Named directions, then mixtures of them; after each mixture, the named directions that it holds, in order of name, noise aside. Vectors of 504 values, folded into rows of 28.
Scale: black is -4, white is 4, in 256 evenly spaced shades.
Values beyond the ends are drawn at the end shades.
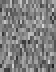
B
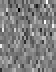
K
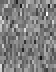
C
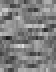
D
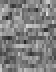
C, D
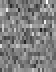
D, K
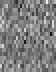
C, K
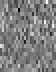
C, K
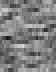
D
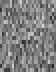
B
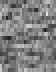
C, D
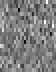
C, K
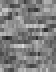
D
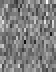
C, K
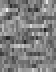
D, K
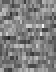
B, D
